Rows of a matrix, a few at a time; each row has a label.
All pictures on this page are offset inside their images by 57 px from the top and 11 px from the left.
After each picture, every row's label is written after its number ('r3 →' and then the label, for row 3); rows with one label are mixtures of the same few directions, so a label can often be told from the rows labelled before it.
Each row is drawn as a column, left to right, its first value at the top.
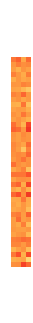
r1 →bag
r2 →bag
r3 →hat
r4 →bag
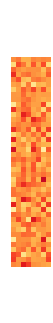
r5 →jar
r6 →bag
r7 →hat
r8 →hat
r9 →hat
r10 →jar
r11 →jar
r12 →jar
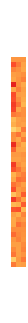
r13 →jar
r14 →jar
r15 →jar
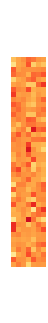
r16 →bag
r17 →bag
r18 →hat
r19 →hat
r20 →jar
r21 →hat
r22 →hat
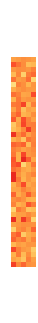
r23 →hat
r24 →jar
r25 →jar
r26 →jar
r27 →bag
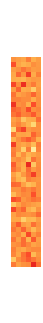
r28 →jar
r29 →hat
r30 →hat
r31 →jar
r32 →hat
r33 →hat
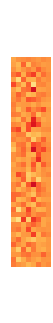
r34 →hat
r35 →bag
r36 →hat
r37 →hat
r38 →hat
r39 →jar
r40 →jar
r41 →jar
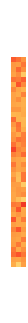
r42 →hat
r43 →hat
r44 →hat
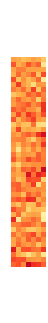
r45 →bag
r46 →hat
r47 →bag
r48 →hat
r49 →hat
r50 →hat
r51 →bag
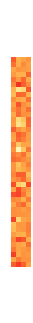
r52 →bag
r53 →hat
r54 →hat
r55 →hat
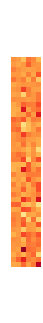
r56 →jar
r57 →jar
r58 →bag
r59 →jar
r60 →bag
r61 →hat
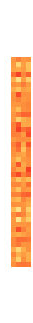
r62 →bag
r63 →bag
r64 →hat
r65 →bag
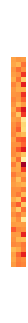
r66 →bag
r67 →jar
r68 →jar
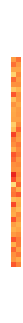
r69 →hat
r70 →bag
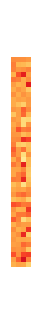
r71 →hat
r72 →jar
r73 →jar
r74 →hat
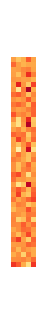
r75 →hat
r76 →hat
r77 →bag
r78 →hat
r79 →hat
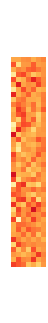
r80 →hat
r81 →hat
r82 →hat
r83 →bag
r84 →bag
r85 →hat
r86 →jar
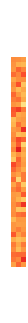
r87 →jar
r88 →jar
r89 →jar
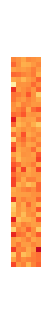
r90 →hat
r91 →jar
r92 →bag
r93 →bag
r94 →jar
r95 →bag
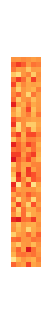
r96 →jar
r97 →hat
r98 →bag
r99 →bag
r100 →hat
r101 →jar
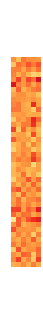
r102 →hat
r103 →bag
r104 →bag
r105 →bag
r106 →jar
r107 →bag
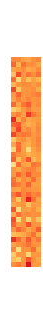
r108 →jar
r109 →bag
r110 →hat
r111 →hat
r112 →jar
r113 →bag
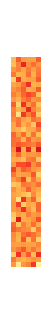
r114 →bag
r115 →hat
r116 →jar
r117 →jar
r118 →hat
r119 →hat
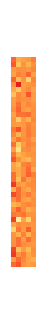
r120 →bag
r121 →hat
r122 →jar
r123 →bag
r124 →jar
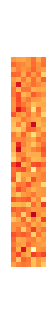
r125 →jar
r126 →jar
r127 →bag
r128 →hat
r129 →bag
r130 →jar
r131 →hat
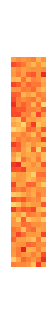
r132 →jar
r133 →jar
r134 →bag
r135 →hat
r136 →hat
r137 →hat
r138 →jar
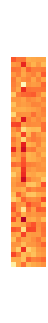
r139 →hat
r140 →bag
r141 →hat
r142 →bag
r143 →bag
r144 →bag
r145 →hat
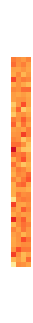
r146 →hat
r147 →bag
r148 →jar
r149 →jar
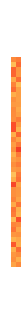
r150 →hat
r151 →hat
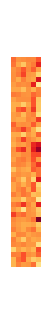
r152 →bag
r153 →jar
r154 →jar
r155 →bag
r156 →jar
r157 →hat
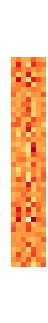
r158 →bag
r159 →bag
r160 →hat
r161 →hat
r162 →hat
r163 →bag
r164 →hat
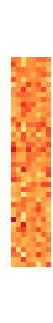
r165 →hat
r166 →bag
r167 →bag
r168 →jar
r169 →jar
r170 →hat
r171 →hat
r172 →bag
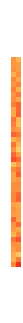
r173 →jar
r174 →hat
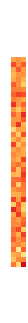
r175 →jar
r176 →bag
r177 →hat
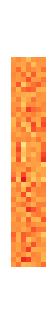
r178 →jar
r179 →jar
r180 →jar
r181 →bag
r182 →hat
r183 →hat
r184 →jar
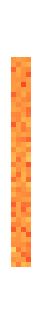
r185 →bag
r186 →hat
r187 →hat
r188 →jar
